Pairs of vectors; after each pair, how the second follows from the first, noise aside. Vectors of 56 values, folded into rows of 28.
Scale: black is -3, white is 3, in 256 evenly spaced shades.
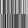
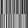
negated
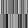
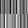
shuffled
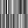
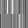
partly zeroed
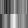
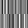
shuffled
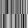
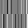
partly zeroed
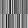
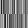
wrapped around
